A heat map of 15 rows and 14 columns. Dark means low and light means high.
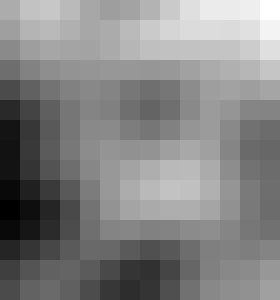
The top right is the ninth with the highest average. There are no regular stripes. The field is mottled with small blotches. No lone cell stands out from its neighbours. The ninth with the lowest average is the bottom left. There is an overall slope up to the top right.
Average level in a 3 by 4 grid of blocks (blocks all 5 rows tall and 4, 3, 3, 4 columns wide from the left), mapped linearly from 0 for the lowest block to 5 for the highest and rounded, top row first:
3345 | 0333 | 0123
